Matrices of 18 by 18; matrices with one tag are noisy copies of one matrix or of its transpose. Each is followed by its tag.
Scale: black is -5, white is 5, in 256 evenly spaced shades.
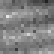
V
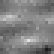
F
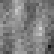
F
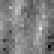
F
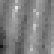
V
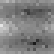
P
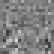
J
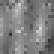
F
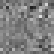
J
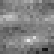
F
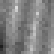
V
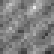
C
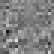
J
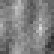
F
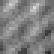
C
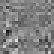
J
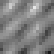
C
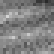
V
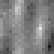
F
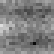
P
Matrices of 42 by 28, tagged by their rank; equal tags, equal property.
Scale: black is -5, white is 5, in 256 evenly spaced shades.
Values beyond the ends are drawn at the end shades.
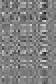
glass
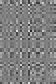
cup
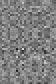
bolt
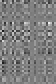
cup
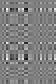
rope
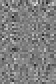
bolt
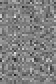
bolt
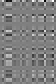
rope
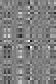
cup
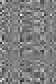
glass
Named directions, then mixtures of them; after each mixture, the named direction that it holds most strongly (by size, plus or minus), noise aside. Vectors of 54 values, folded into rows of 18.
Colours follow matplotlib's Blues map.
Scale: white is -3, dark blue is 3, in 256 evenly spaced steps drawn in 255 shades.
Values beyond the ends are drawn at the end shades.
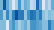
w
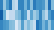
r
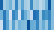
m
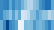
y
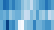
y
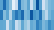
w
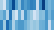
w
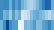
y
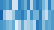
r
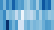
y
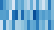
m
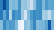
y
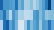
y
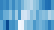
y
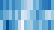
y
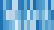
r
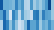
m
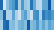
m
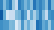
r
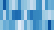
w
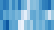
y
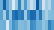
w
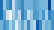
r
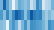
w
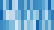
r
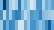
w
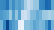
y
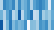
m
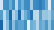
m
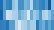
r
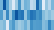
w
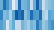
w
